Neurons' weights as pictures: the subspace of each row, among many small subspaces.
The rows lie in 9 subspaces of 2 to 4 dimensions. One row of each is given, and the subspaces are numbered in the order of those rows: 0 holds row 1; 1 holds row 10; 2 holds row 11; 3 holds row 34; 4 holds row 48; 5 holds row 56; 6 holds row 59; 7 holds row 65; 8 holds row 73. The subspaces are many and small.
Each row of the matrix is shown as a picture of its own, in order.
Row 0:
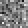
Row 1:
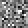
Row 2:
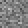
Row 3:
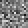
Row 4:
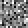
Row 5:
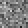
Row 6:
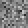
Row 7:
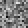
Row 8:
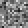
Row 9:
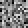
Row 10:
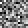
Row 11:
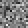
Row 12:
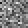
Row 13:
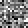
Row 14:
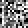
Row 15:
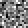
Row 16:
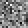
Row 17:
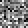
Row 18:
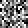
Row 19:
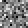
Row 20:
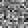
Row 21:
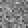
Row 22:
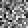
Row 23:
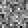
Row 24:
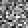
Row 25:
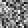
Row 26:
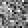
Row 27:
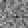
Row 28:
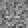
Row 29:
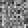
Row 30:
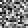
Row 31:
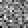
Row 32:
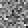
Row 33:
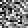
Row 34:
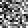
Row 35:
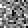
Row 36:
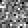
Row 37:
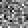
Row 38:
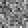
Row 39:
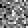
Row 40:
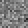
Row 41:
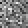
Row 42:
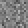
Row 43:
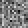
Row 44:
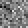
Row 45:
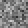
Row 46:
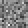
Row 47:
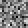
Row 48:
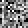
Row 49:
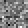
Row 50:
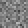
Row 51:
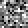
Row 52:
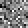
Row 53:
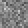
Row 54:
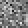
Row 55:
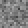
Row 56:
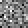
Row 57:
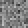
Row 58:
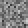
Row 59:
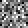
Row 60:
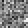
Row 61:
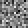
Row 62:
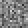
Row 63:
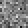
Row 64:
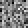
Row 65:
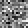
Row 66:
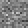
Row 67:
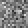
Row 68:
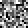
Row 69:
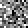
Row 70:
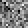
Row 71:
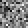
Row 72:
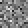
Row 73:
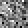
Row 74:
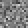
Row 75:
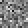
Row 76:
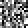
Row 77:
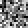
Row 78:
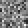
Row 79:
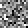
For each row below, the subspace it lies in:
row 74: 2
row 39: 0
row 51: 8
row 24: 6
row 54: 1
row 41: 1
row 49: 6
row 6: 0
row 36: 6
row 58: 3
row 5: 8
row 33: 1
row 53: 2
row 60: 7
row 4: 7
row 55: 8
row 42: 2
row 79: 0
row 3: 7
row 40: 7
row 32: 0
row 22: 6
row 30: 1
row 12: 1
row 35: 0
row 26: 8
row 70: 2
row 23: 8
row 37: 5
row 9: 4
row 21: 3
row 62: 5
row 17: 7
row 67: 0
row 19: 6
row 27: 3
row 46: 6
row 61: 7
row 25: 2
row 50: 2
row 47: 3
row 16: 1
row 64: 4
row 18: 6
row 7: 3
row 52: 6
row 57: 5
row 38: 8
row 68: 8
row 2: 1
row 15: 8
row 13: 7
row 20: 7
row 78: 3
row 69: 0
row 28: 6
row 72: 4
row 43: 5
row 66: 7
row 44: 6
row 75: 4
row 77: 3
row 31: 5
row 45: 8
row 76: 4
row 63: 3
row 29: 5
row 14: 4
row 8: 8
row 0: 8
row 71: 2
